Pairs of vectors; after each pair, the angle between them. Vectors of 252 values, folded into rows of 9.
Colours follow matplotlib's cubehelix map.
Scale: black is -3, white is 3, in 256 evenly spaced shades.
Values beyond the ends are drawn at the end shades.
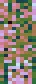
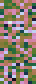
partly opposed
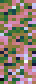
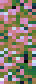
nearly opposite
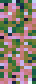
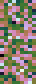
partly aligned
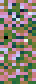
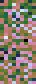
nearly opposite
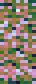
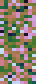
partly opposed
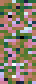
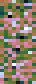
nearly parallel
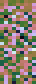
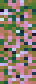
partly opposed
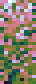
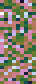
orthogonal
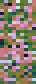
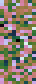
partly opposed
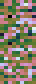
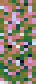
orthogonal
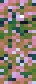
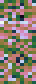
nearly opposite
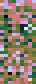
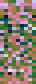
nearly parallel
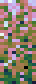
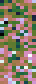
partly opposed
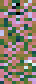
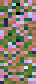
nearly parallel
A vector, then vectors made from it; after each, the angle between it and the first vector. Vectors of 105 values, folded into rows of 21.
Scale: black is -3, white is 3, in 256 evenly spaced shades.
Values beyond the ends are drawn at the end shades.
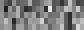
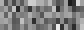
orthogonal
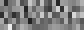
orthogonal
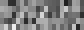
orthogonal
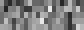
nearly parallel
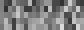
nearly parallel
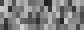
partly opposed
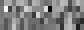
nearly opposite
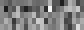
nearly parallel
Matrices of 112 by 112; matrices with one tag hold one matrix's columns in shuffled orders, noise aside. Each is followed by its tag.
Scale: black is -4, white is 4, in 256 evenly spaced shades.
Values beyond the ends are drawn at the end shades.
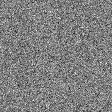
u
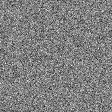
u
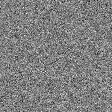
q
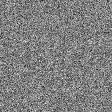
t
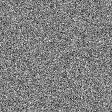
t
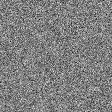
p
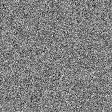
q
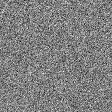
p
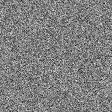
u
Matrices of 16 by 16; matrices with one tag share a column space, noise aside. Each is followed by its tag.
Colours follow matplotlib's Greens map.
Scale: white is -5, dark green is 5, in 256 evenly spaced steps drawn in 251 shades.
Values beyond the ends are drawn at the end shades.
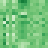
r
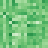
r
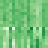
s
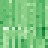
s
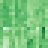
s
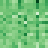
r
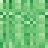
r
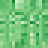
r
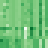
s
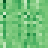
r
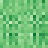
r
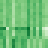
s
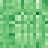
r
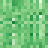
r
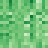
r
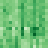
s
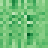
r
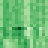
s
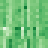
s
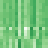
s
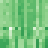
s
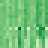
s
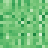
r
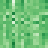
r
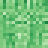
r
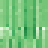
s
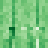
s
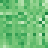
r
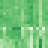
s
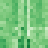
s
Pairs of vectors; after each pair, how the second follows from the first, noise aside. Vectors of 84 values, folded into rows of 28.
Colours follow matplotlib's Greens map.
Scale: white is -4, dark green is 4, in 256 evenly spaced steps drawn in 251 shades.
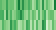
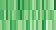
copied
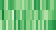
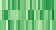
wrapped around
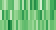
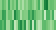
reversed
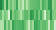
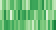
reversed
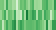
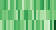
wrapped around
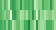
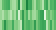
reversed
